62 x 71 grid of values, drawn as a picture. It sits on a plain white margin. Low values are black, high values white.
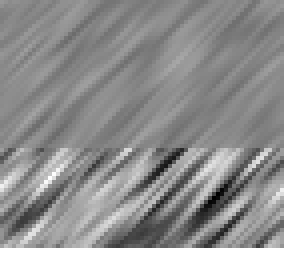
Histogram: heavy tails on both sides. Seam: horizontal, 60% of the way down, the top part calmer. Mirror symmetry: none. Slope: none. Ninth with the highest average: bottom left. Grain: diagonal, up to the right. Odd rows or columns: none.
